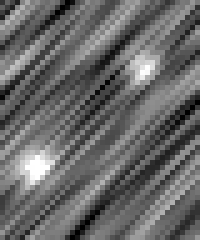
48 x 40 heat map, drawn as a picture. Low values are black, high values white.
Odd rows or columns: none. Mirror symmetry: none. Ninth with the highest average: bottom left. Average level on the scale: 40%. Slope: none. Bumps: two.
